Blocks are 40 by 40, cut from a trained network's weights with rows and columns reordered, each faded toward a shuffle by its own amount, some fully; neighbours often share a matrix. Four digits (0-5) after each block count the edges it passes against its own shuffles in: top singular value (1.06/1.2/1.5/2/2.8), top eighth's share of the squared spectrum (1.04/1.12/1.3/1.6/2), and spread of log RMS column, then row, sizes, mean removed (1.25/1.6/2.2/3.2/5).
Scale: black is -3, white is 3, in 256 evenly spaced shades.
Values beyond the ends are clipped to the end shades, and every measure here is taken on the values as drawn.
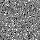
0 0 0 0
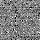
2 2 0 0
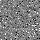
0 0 1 0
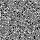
0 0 0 0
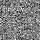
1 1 0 0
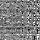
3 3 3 0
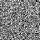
2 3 1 0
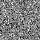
0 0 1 0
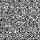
2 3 1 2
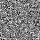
0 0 0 0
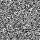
1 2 0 0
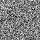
1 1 0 0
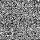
2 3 0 0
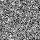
0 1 0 0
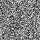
2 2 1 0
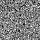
0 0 0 0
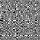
3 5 2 2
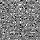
2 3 2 0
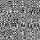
3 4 3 2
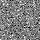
0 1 0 0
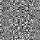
3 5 3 2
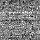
3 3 2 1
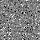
0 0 0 0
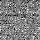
2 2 1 0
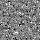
1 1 1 0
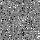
1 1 1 0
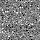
1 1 1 0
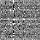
3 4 2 0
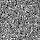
0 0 0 0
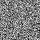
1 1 0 0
